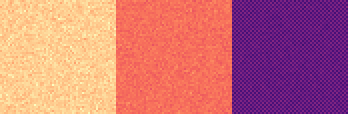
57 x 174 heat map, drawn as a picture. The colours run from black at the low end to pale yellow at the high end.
It is made of 1 by 3 panels. Panel 1,1: very high, fine-grained, faint in contrast. Panel 1,2: high, fine-grained, faint in contrast. Panel 1,3: low, checkered.
